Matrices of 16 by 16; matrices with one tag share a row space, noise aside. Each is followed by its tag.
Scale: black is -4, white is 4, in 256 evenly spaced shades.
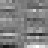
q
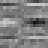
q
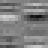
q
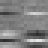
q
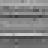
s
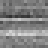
s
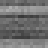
s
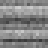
s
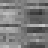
q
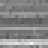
s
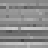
s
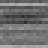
s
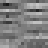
q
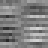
q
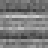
s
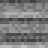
s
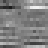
q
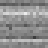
s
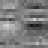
q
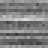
s
